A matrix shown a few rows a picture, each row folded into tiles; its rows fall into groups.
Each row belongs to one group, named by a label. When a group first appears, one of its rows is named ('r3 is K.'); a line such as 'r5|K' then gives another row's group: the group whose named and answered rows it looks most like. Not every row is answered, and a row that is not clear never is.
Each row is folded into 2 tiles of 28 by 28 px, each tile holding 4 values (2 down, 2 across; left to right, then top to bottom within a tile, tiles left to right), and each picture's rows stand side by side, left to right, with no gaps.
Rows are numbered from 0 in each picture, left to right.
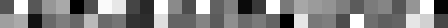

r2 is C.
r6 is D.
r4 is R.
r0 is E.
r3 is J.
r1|R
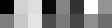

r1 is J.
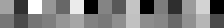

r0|J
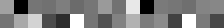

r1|D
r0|R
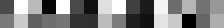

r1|C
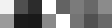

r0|C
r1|E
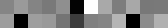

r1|J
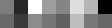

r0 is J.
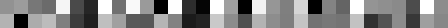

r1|C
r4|J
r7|J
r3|C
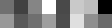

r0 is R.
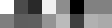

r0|C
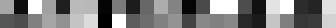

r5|C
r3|R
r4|C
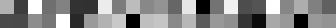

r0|J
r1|R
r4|C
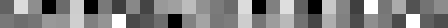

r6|J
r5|C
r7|D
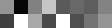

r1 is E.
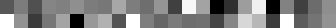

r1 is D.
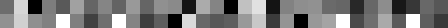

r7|D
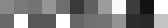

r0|D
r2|C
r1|E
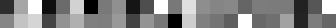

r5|R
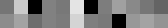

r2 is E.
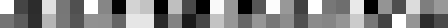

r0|C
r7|E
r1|J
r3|C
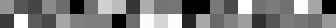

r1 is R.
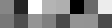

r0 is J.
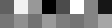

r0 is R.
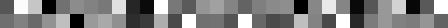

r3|D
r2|C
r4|D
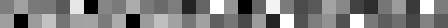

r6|D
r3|R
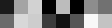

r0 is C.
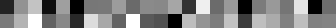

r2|D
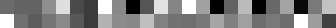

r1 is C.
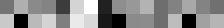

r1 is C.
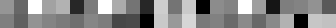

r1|R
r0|J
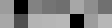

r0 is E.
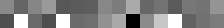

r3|E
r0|D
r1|E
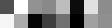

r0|E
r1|J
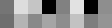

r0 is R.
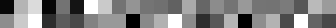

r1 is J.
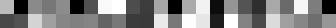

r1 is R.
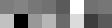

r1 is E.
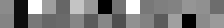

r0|J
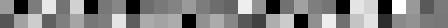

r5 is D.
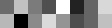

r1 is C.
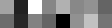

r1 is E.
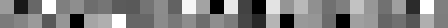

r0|R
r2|E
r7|J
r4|C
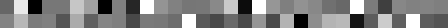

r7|D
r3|D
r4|J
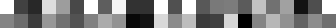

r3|E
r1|J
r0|C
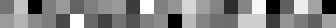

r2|J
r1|D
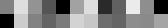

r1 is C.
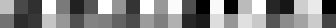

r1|R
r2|J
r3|C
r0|C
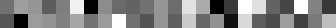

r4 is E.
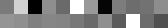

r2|D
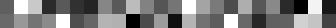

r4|E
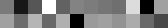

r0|R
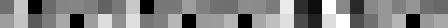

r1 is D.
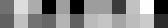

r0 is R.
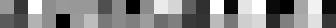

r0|J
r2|R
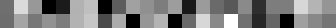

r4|E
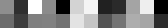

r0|J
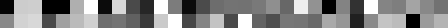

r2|C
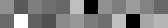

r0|D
